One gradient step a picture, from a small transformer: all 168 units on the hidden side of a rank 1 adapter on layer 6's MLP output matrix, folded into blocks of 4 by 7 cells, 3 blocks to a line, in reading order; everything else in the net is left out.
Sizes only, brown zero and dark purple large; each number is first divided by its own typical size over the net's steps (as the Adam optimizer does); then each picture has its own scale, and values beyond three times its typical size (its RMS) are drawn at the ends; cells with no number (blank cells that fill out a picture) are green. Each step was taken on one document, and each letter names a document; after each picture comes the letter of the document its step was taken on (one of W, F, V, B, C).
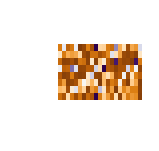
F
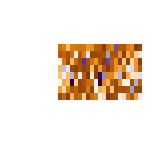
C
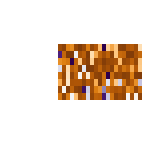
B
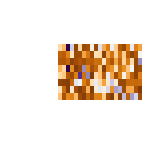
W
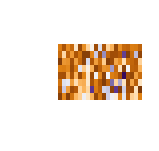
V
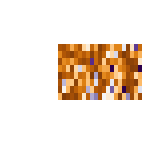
V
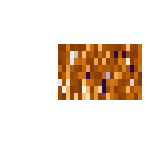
B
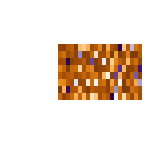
V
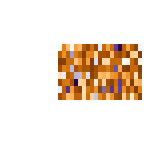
W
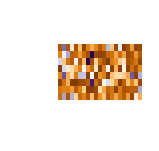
C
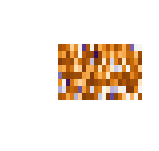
V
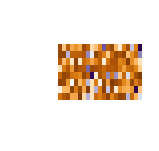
F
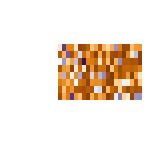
C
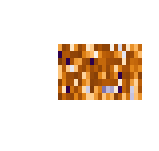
V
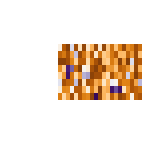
W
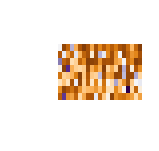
C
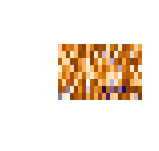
W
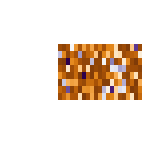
V
